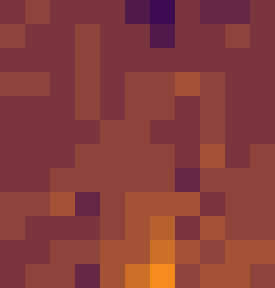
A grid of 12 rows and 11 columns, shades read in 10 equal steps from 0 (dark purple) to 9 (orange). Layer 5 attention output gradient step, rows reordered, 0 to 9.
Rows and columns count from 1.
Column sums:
40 40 41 41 45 49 50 42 46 43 43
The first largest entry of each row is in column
2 1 4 8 4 5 9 3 3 7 7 7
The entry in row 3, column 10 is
3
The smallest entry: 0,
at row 1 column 7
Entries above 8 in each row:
0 0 0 0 0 0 0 0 0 0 0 1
